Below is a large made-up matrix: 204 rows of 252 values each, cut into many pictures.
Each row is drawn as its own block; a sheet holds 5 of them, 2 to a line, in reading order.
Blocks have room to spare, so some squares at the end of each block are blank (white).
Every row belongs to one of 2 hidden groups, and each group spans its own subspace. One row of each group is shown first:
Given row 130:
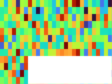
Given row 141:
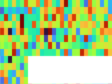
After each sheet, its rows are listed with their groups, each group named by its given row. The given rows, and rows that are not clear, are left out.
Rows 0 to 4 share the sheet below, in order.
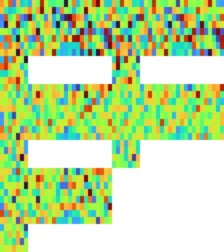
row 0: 130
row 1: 130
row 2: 130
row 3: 130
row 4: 130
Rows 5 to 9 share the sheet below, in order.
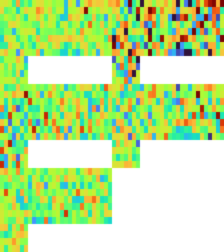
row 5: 130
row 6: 130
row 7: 141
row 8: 130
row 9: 141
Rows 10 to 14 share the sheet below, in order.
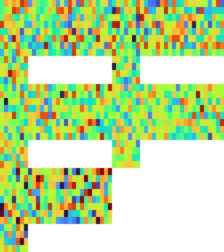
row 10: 141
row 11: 141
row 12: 141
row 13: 130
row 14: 130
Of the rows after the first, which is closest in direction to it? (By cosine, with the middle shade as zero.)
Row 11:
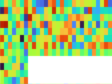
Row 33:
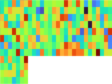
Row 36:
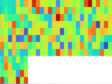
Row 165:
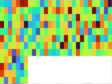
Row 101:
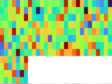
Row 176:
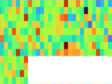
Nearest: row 165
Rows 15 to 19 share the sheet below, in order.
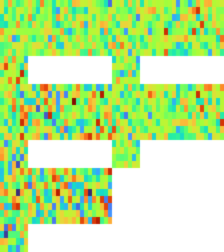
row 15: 130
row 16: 130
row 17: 141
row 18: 130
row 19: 130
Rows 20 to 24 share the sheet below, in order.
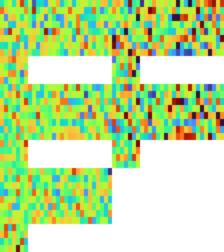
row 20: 141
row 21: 130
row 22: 130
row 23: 130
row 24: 130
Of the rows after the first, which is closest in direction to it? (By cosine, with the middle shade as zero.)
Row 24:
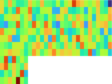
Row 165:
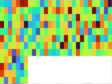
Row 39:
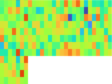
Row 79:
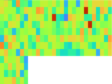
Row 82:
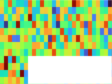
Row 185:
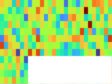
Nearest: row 82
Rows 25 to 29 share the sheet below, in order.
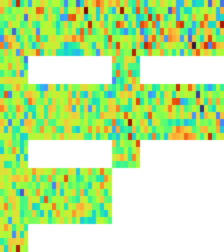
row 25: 130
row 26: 141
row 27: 141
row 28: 130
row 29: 141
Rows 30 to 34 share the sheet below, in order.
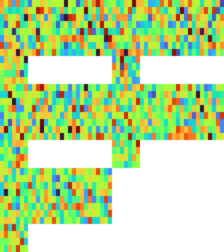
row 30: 130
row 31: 141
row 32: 141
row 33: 130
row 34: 130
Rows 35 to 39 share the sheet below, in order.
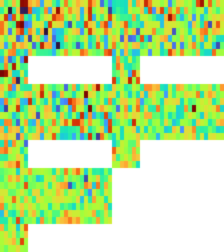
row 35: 141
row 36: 141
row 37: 130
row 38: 141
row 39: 130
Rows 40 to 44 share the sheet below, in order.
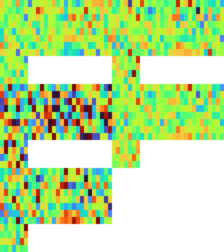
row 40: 130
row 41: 130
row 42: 130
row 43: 130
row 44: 130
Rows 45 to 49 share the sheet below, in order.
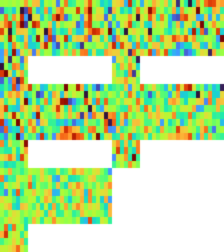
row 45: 141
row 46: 130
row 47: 130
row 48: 130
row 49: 130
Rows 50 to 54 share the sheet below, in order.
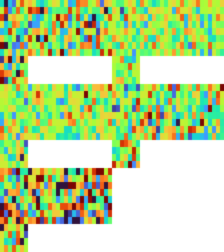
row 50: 141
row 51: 141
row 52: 130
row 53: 141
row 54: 130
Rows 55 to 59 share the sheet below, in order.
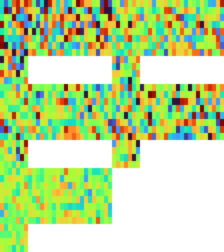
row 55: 141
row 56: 130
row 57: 130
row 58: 130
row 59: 130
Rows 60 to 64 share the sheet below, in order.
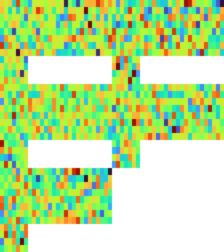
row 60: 130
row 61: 130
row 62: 141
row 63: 141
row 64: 130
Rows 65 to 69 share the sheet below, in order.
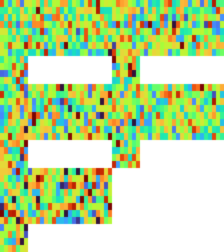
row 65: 141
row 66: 141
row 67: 141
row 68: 141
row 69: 130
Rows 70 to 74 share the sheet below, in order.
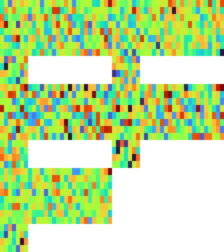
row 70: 130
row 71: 141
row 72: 141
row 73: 130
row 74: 130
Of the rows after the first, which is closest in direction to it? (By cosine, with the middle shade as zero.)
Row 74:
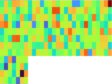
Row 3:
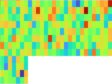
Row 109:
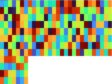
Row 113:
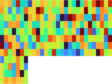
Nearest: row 3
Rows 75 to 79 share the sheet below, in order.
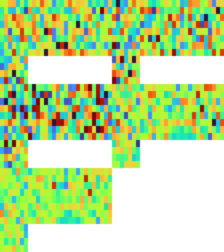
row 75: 141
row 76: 141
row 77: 141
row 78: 130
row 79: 130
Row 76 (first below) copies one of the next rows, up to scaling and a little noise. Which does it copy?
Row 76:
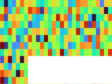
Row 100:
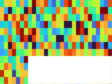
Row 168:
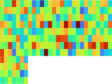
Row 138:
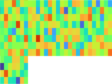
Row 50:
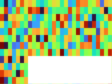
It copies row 50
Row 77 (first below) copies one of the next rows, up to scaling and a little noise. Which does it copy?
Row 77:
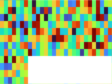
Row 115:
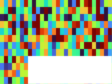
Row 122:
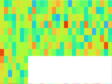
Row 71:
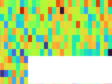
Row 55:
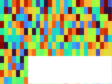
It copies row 115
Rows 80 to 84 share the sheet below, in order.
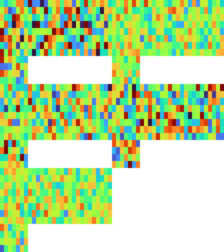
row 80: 141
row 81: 141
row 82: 130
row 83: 141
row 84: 141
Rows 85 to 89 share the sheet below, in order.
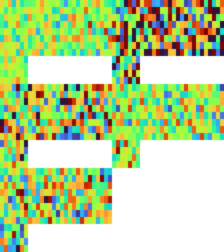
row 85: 130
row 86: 141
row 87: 130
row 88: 130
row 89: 141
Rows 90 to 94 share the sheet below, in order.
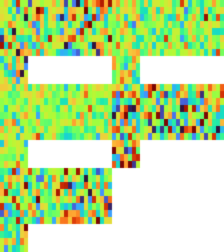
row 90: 130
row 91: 141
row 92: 130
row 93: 141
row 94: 130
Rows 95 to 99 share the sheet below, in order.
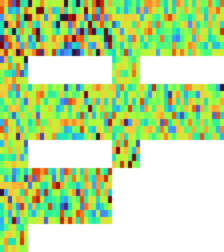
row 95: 130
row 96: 141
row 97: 130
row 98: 130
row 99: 141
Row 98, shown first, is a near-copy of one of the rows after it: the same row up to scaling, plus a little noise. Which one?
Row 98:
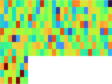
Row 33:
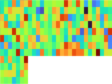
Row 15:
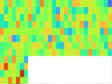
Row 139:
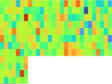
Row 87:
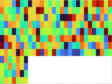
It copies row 15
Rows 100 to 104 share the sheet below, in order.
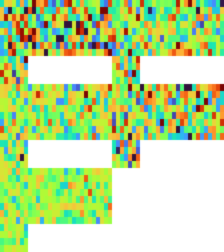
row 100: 141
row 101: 130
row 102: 130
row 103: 130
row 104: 130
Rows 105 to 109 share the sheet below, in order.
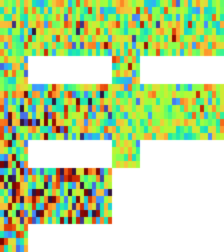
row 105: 141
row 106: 141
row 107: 141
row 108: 130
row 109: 141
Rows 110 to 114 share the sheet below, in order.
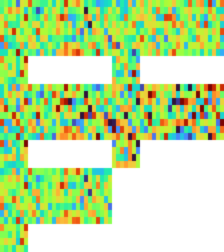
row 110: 130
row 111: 141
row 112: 130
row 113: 130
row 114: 130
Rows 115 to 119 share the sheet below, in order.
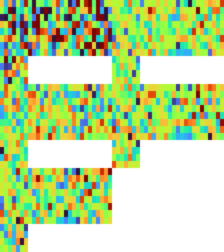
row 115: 141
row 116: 130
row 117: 141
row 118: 130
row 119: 130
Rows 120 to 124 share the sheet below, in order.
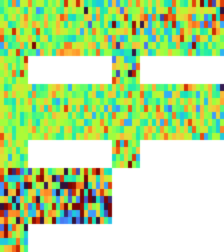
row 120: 130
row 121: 141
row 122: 141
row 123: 130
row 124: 130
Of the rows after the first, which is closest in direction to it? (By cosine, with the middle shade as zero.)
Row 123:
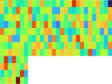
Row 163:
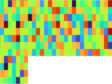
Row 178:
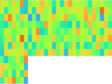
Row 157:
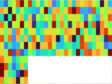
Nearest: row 178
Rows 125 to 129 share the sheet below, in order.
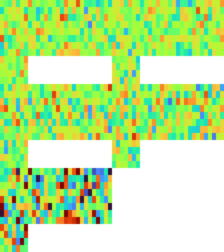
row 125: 130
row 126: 130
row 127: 130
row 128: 141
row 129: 130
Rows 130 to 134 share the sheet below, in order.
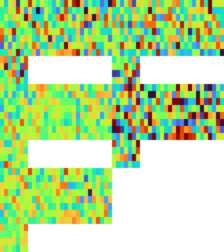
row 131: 141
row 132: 141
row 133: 130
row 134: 130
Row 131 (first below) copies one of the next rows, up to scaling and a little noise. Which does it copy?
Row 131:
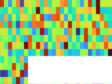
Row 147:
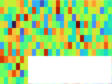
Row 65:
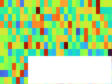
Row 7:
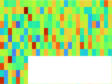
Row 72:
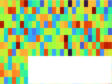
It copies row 65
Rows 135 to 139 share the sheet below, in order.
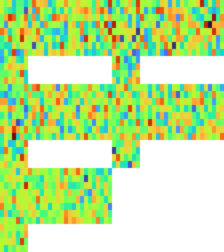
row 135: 141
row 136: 141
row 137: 141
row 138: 141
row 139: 130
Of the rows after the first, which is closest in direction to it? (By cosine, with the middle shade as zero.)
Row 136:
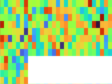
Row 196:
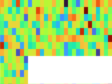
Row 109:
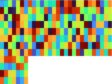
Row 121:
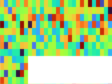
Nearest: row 121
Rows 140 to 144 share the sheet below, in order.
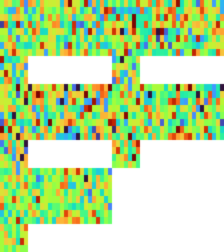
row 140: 141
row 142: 130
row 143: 130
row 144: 130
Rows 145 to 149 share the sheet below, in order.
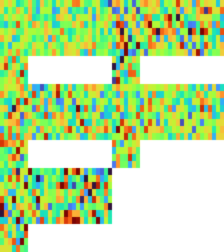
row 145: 130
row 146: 141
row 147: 141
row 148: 141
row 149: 130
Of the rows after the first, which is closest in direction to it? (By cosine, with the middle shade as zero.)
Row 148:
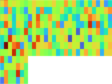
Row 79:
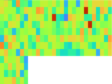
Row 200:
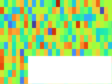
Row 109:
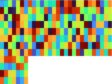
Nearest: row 79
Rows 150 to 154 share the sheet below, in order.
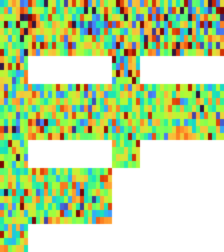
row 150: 141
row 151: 141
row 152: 141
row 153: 130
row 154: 141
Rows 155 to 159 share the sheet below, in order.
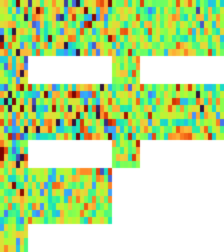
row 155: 130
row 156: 130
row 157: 141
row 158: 130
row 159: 141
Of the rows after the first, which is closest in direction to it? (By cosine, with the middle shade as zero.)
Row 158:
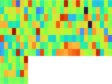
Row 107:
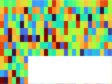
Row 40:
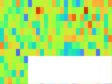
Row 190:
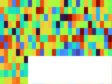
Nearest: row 107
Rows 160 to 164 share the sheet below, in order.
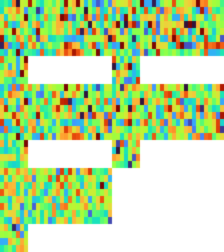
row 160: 130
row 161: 141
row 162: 130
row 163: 130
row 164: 141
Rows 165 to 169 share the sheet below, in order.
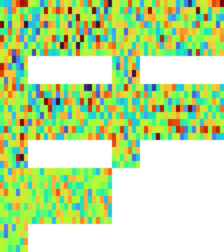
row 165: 141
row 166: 130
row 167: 141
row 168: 141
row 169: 130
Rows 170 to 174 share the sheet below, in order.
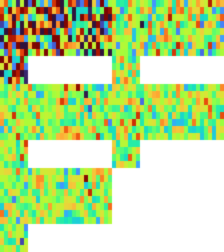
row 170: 141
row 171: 141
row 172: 130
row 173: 141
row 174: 130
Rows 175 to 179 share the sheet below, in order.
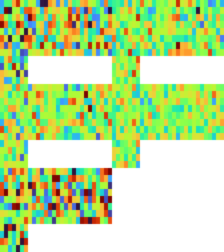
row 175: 141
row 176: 130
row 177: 130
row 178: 141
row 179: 130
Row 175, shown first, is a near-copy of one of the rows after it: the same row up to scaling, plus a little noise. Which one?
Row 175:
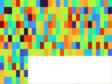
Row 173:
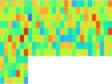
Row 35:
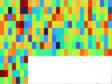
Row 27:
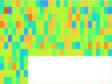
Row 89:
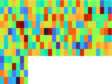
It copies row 27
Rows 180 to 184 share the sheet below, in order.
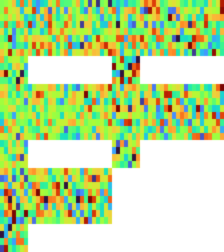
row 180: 141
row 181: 141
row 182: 130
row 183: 130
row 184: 141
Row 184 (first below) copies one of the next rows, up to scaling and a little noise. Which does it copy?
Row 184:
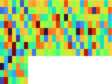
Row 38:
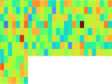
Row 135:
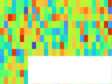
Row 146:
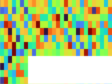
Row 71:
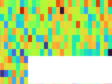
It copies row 146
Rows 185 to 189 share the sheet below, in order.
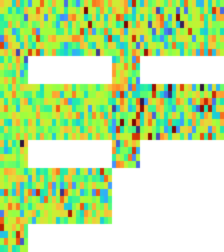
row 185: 130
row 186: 141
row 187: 130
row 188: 141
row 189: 141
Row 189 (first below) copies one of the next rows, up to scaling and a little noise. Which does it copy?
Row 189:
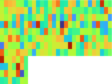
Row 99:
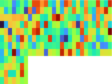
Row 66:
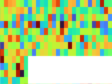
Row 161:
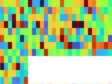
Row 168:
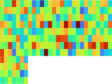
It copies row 66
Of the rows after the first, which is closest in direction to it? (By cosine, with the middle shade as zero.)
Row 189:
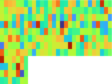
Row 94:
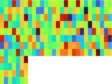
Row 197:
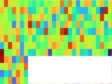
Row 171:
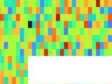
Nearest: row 197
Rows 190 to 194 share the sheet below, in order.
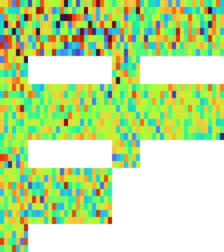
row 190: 130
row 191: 141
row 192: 141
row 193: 141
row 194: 141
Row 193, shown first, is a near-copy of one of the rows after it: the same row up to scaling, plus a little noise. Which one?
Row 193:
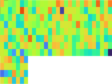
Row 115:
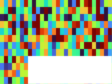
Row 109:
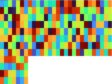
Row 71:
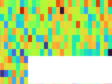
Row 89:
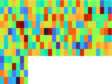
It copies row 71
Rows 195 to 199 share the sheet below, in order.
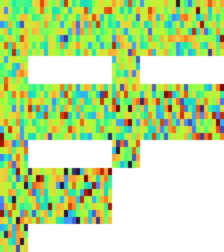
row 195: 141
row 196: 130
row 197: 141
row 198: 130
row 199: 130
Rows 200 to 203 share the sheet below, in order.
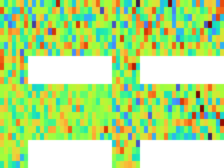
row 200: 141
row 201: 141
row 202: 141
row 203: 130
